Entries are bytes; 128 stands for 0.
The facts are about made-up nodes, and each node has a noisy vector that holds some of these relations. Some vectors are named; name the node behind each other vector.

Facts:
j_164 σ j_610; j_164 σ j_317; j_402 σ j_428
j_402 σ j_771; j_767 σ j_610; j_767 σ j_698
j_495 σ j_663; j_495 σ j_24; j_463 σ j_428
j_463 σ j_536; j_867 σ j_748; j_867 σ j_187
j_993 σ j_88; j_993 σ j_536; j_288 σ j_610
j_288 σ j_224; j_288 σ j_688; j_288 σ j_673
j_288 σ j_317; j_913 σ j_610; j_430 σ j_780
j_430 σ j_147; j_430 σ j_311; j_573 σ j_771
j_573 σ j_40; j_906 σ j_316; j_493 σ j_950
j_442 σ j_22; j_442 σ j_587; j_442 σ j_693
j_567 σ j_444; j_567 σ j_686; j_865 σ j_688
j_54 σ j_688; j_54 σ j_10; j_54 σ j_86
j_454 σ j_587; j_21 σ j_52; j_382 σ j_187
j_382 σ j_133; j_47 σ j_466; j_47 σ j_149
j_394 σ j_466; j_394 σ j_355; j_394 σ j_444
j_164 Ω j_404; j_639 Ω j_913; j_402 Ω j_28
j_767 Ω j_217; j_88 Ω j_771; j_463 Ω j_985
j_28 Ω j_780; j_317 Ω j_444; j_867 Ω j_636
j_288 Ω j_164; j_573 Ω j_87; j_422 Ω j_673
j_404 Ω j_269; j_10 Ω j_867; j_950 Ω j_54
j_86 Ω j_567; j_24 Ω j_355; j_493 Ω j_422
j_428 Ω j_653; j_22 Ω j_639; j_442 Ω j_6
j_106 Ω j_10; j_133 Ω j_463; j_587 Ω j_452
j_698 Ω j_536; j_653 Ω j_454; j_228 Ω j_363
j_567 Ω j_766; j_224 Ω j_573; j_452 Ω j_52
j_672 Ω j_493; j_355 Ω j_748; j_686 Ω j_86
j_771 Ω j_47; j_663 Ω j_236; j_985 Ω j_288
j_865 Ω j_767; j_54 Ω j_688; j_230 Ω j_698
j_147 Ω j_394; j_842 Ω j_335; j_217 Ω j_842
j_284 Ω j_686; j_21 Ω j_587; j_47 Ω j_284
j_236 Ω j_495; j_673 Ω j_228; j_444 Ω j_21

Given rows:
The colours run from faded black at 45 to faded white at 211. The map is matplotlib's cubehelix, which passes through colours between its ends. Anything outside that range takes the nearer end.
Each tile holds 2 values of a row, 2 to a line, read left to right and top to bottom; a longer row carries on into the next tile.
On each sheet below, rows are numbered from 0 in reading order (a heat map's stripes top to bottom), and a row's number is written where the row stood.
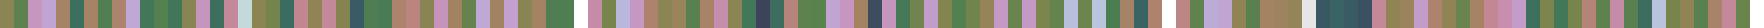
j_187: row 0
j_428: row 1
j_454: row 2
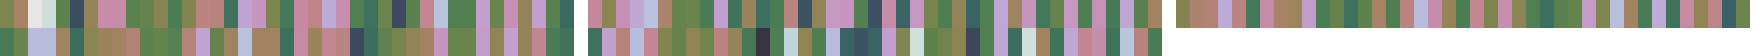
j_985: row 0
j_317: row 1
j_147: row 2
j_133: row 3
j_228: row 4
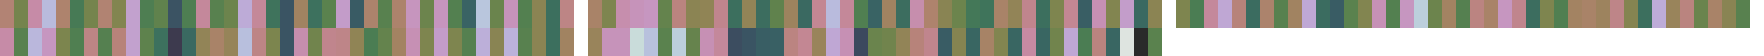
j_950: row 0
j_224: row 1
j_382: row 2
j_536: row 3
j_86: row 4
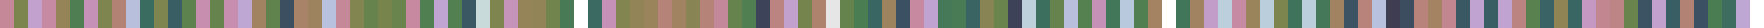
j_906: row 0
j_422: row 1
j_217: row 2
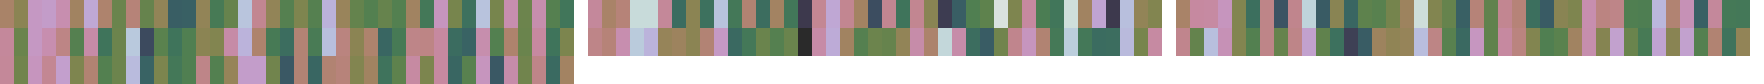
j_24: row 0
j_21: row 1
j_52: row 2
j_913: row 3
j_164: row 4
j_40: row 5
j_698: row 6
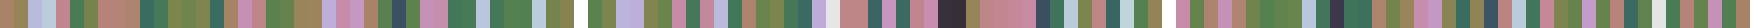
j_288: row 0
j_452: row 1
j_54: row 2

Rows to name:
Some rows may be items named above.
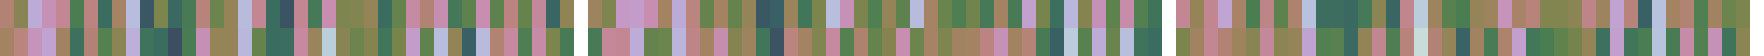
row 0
j_610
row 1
j_24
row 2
j_269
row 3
j_363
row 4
j_284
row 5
j_672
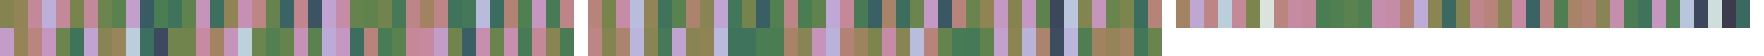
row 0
j_865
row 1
j_950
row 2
j_686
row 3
j_394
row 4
j_430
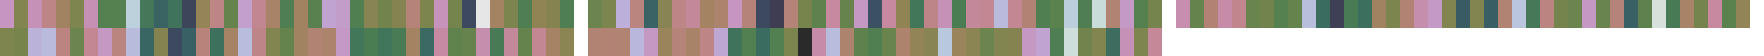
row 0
j_495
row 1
j_771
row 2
j_54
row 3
j_22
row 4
j_404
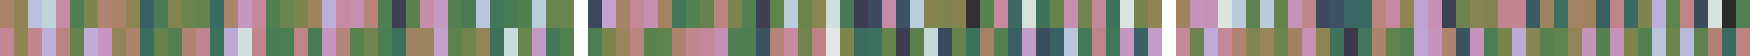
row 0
j_288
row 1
j_673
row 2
j_86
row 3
j_355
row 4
j_493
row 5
j_428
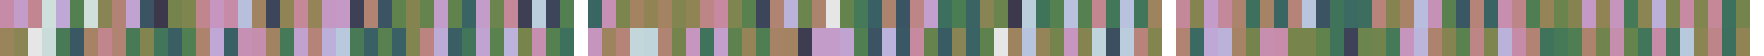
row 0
j_567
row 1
j_422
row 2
j_688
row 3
j_463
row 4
j_444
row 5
j_573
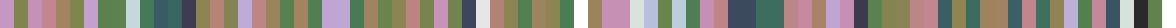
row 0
j_495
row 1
j_86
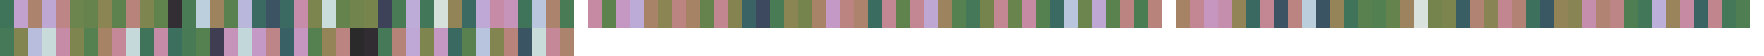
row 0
j_228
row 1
j_402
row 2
j_52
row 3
j_587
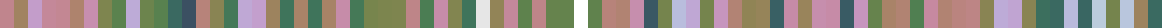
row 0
j_663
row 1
j_47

